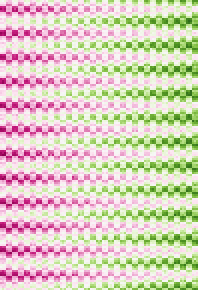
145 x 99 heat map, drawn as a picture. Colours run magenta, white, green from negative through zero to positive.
Overall the values sit about 50% of the way up the scale. No lone cell stands out from its neighbours. Horizontal stripes repeat 12 times down the table. There is an overall slope up to the right.
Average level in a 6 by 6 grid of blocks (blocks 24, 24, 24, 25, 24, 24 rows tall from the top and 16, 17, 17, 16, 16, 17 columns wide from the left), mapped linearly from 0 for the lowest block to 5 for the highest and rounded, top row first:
012345 / 012345 / 012345 / 012345 / 012345 / 012345
